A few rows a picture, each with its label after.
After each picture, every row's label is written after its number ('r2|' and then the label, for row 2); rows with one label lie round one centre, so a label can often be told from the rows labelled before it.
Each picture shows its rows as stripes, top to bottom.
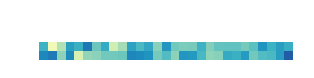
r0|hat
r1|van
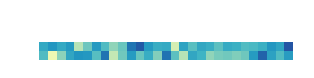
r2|van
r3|hat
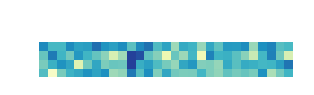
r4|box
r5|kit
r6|van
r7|hat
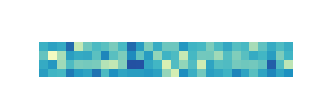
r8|van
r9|hat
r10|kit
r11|box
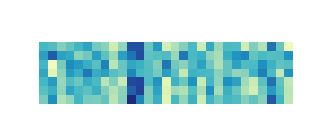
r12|kit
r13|van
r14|hat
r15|hat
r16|kit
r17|kit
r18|kit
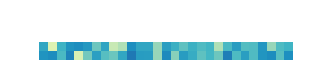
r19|hat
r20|van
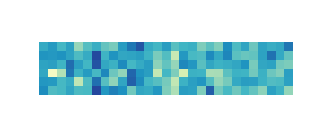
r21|van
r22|box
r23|box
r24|hat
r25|van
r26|box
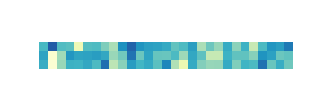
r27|van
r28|hat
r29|hat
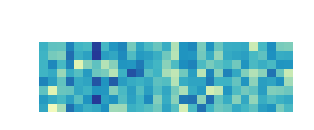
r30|box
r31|box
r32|van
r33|kit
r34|box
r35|hat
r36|box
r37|hat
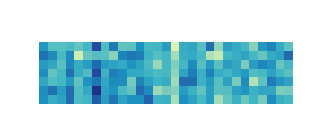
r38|box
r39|van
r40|box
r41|box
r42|box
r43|box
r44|box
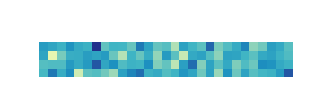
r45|box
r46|hat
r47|box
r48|van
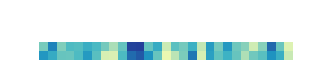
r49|kit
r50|kit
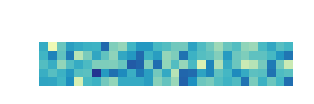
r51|hat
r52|van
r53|kit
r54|box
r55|van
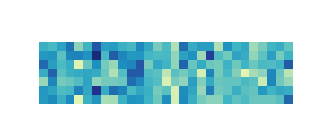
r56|box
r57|box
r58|van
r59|kit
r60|kit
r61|box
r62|van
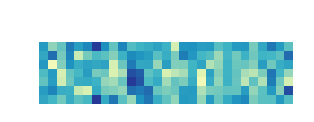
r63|box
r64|van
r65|hat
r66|kit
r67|kit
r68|van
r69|box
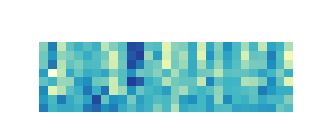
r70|kit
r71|kit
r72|kit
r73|hat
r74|kit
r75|hat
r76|box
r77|box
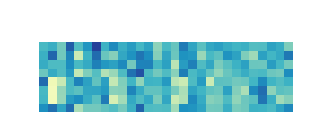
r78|box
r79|van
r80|box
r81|van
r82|hat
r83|hat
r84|hat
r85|van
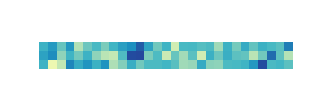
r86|van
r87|kit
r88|hat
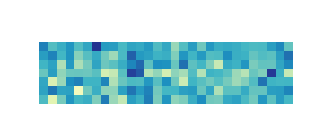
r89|box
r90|van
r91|van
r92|kit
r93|hat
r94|van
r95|hat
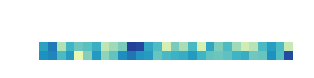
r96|kit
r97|van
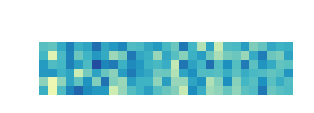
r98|box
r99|hat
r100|box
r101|van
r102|hat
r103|hat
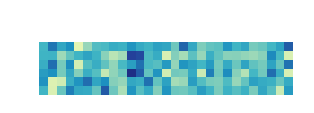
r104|van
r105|kit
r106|van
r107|kit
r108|hat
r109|hat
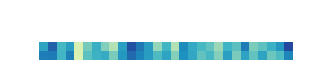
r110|van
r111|van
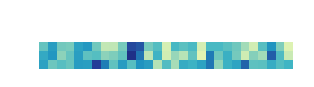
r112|kit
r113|kit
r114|box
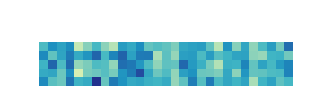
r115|van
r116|box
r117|van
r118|van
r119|box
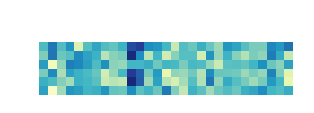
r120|van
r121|kit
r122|hat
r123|kit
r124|kit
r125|hat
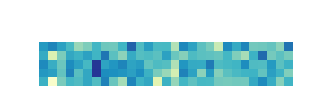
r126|van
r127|hat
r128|box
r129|box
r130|hat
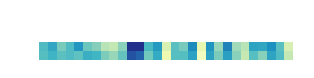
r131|kit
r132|kit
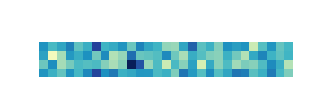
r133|box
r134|hat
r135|kit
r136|box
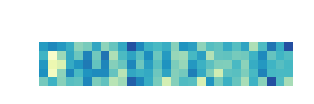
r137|van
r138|hat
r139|hat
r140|hat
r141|kit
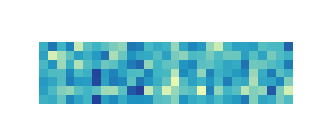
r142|van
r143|hat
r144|van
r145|box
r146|box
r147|kit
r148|box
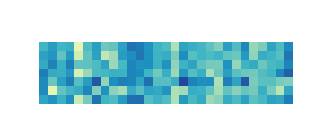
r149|van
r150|van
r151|van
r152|van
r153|box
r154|hat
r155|van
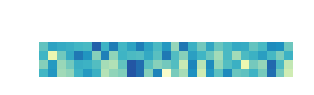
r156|box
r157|hat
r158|kit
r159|kit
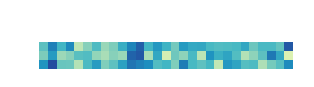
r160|van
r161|kit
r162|van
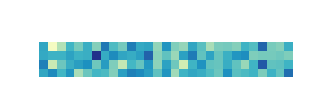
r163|hat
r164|box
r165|hat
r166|van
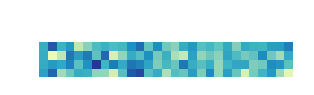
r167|van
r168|hat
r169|box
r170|kit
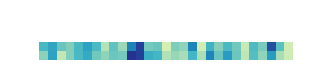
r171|kit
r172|kit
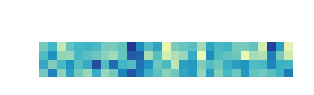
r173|kit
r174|kit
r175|box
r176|van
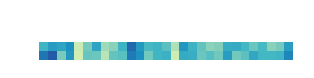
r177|van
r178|van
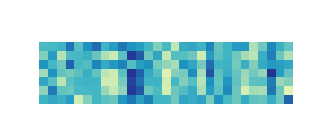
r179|box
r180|kit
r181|box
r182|kit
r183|kit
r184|kit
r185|van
